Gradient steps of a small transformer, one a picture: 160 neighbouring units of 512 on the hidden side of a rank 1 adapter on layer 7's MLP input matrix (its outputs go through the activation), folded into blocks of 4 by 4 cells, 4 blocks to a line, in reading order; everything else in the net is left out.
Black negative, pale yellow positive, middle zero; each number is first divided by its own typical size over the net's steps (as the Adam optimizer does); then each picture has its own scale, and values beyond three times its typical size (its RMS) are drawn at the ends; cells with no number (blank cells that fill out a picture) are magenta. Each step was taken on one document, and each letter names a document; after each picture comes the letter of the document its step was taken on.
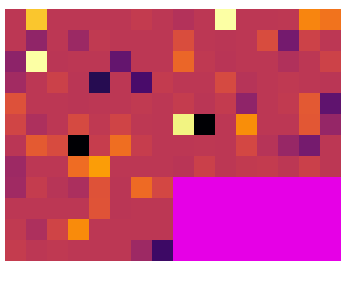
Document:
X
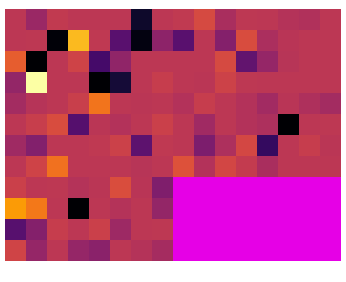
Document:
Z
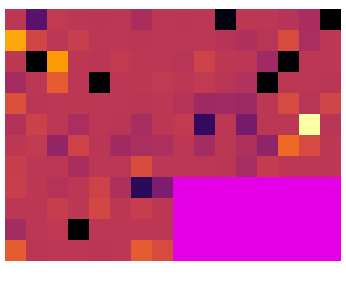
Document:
X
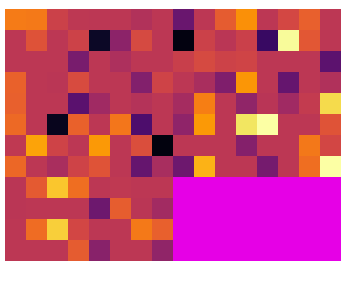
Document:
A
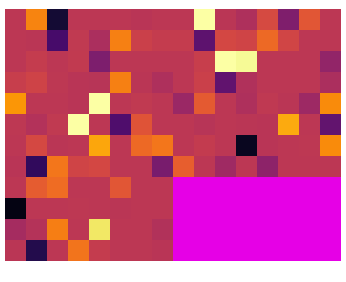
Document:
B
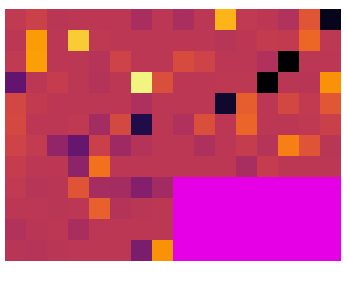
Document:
X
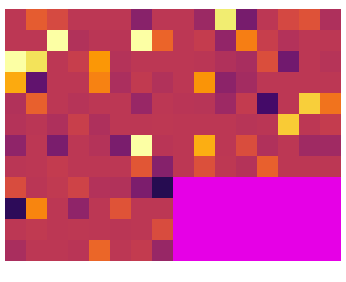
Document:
Z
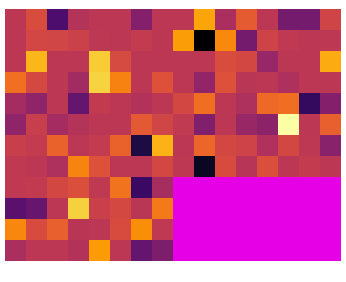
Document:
Z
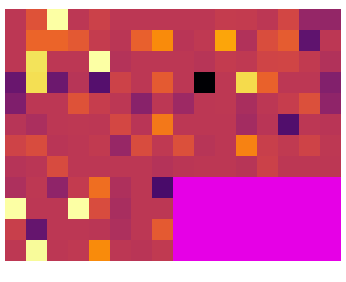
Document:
B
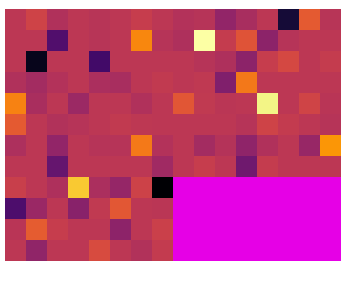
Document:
Z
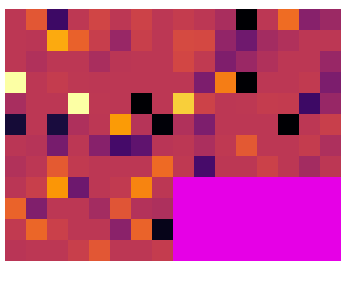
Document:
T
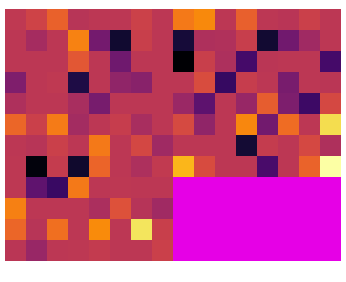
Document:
A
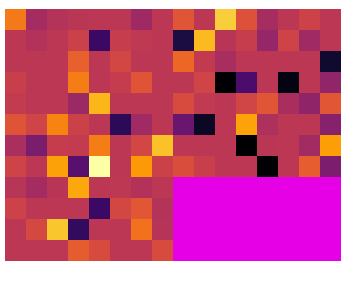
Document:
A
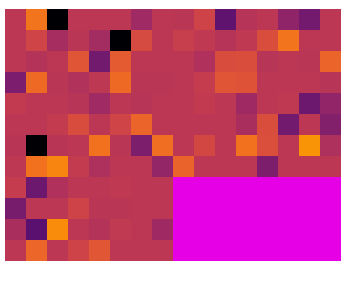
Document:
B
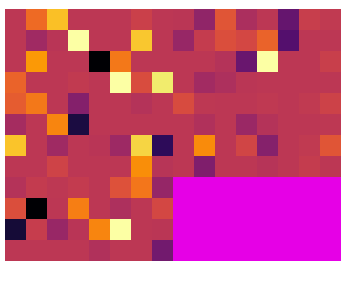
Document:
T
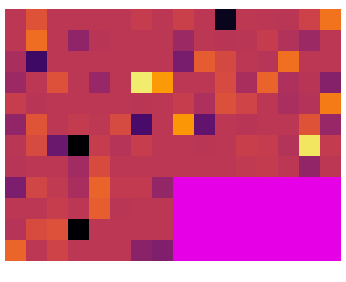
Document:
X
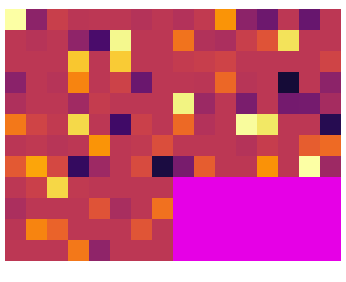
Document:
A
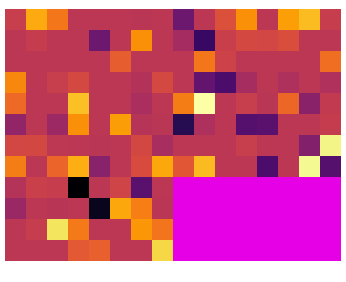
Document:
A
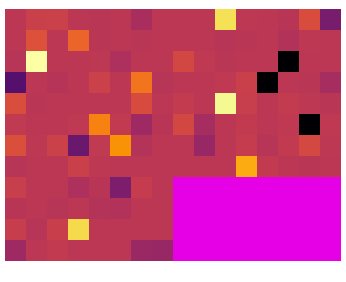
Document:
X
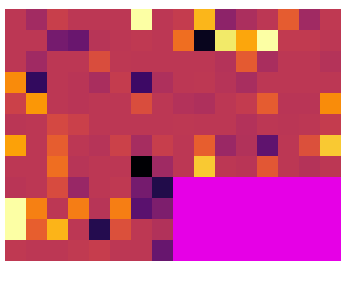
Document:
T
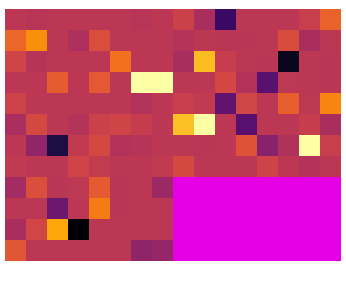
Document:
X
